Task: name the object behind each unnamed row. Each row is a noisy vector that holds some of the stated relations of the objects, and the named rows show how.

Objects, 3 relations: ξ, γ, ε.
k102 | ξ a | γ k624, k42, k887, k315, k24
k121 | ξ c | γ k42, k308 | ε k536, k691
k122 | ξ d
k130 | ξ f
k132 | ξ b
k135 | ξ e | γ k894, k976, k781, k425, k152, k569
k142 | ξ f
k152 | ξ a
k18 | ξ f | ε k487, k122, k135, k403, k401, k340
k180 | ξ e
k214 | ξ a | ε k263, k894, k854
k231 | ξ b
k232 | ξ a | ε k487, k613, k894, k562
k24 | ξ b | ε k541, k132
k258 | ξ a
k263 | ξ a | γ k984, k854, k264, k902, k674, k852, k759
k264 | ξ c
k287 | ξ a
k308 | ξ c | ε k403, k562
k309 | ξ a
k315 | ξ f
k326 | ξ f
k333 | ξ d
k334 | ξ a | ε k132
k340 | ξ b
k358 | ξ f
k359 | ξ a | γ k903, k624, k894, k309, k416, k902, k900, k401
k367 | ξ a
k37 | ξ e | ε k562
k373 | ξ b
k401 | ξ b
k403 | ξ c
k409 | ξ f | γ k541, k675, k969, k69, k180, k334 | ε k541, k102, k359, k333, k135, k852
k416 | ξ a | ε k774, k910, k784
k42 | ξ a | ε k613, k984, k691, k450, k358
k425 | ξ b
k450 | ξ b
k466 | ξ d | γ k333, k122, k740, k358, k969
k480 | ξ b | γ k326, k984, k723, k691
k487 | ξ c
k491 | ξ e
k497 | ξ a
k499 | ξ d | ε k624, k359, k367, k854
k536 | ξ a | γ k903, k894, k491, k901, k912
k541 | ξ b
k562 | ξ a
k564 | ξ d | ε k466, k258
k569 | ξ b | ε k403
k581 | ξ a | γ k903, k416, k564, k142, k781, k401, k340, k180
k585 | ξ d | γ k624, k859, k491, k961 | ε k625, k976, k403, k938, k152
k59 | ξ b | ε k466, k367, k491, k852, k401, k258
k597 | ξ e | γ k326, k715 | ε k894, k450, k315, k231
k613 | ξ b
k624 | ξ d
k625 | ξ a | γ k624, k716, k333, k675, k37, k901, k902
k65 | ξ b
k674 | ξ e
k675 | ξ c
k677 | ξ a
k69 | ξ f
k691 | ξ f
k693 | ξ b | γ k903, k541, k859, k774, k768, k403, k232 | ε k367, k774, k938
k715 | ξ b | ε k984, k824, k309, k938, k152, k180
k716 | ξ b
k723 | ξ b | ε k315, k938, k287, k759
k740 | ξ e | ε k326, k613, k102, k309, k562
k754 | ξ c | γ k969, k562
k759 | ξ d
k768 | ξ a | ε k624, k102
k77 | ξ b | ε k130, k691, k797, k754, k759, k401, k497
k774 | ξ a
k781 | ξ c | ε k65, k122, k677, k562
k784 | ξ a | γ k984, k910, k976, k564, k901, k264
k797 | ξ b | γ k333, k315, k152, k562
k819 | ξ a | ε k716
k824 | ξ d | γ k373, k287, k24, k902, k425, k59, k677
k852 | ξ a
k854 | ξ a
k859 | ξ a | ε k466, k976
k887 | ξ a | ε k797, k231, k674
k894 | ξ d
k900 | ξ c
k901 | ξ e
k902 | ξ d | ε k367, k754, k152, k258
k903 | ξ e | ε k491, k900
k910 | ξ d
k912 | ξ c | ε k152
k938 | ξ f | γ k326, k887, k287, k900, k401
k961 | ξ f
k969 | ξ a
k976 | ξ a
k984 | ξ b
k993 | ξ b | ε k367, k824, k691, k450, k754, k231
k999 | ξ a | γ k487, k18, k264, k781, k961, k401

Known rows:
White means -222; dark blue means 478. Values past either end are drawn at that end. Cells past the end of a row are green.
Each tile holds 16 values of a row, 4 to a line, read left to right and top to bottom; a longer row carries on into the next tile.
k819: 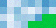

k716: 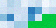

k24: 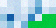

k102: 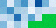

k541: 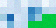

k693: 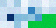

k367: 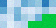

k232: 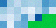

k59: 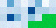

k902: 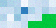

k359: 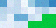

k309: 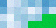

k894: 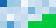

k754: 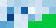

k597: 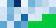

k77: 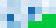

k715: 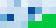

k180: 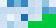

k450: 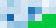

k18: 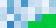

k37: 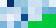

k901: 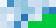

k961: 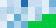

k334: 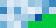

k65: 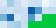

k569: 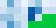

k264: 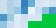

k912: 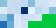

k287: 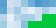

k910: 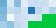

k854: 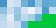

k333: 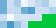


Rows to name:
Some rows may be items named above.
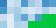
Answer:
k774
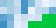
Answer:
k487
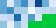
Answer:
k102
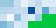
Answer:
k564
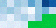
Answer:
k581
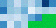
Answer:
k562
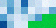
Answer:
k308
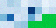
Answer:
k723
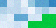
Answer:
k359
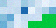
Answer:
k675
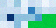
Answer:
k693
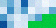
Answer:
k308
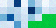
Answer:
k480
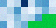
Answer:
k42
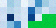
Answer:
k797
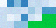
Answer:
k674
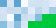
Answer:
k585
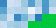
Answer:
k768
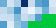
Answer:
k42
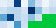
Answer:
k480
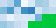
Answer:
k466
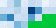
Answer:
k984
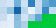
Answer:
k263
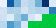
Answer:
k135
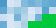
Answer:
k258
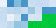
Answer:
k674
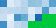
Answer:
k859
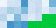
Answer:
k691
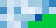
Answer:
k334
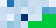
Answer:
k903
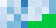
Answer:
k315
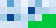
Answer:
k59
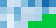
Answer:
k976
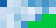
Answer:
k214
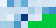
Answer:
k491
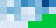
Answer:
k999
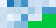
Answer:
k674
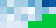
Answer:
k581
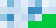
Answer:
k401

